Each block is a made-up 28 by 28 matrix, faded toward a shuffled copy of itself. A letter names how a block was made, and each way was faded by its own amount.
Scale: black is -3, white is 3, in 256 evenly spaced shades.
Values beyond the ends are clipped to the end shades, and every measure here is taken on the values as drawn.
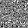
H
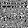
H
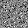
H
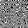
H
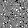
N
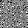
N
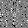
N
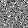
H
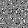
H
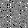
N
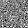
H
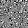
H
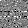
H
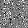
N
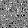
H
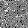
N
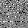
H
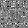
H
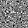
H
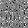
N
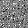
N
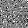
H
